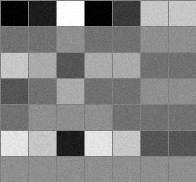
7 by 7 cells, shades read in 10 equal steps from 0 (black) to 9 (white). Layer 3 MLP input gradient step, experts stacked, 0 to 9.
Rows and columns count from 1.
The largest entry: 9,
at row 1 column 3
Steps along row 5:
up same same down same same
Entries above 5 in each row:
3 0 4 1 0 4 0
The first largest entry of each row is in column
3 3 1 3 2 1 1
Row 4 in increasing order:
3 4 4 4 5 5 6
